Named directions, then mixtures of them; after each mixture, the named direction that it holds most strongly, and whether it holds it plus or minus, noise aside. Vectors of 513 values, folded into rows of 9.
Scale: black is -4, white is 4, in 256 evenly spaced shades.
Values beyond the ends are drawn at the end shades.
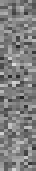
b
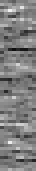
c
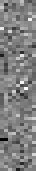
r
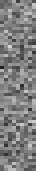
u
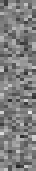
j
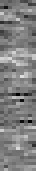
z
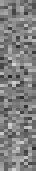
b, plus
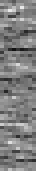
c, plus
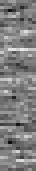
c, minus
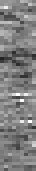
z, minus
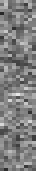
j, minus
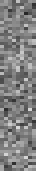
u, minus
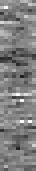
z, minus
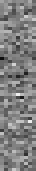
b, plus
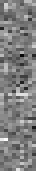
r, minus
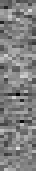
z, plus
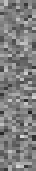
j, minus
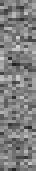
b, minus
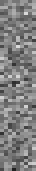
b, minus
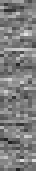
c, minus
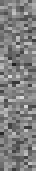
b, minus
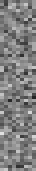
j, plus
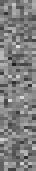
b, minus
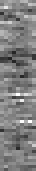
z, minus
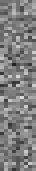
b, minus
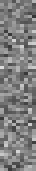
u, minus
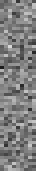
u, plus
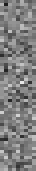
j, plus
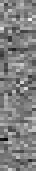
r, plus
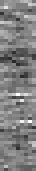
z, minus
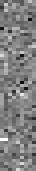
r, minus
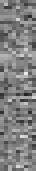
j, minus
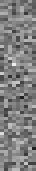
b, plus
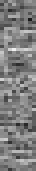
c, minus
